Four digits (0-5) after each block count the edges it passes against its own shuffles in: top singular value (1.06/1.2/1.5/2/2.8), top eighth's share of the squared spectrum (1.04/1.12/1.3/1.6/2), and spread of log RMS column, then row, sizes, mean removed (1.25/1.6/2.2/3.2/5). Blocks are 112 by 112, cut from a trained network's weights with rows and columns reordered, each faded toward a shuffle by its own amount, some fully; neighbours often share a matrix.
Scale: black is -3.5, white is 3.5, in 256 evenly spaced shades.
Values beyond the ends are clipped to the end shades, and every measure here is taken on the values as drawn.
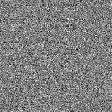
3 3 1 2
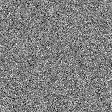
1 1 0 0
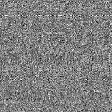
4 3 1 2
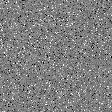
0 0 0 0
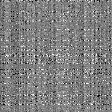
4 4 1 4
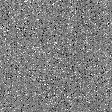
2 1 0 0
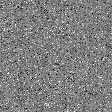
0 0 0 0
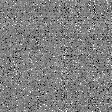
2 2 2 0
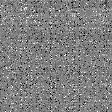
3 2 2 0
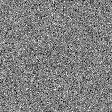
0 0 0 0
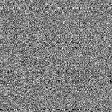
4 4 1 3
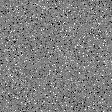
0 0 0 0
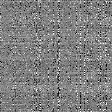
4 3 4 0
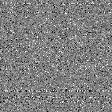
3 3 0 2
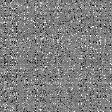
3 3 3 0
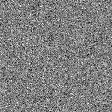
2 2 0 0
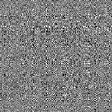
4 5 3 3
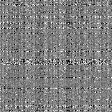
4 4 0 4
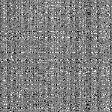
4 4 0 4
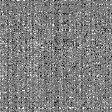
4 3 0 3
